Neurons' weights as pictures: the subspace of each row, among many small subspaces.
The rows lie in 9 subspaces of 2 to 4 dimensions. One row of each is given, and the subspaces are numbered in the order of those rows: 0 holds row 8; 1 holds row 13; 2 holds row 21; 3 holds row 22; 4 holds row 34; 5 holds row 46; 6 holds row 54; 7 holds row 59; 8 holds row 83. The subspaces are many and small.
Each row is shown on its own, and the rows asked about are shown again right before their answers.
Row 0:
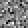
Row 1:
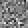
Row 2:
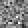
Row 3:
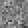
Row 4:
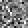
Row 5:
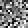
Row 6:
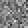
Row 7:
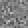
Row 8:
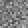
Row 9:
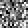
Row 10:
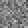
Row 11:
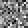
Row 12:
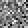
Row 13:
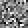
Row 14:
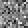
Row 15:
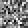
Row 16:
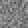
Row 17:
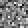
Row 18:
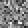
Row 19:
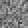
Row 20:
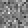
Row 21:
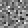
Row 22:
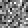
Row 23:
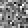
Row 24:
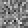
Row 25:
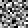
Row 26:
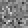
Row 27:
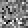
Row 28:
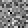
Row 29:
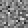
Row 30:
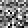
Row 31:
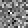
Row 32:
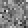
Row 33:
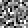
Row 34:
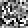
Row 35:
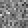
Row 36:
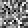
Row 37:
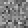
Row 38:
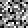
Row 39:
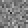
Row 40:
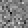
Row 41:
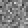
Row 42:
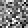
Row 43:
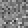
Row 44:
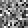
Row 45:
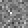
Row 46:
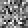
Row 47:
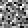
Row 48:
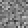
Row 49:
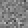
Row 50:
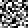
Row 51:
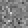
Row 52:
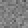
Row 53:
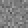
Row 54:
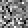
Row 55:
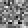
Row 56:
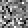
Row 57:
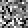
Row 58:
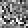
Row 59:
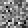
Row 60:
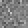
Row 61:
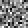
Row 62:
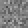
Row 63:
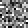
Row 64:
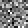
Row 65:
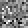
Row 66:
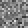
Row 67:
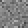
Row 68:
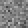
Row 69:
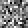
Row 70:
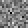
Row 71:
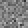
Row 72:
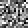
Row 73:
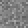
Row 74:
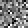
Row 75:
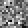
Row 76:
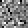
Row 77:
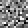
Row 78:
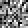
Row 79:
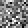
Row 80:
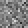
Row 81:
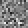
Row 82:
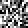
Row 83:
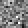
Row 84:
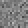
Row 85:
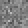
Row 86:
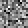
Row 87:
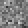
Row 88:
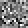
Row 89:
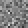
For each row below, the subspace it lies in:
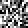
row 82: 3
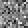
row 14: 7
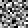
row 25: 3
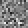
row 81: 1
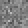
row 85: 5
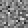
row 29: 2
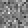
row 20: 7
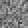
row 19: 3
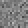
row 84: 3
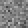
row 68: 7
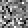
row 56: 6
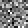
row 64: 5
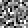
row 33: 4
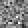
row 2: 8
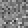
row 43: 6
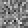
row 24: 5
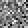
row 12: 0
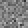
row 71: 1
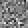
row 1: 1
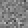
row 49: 1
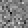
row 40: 6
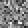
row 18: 8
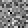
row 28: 5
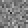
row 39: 3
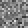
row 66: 6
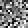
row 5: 7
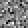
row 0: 4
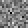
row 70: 3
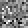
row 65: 6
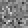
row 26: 6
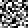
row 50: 3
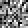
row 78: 3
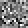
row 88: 4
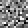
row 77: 2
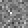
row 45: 6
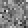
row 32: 2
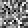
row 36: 5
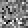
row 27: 6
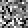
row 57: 6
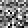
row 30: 2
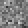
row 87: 0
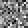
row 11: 7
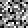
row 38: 4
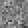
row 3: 0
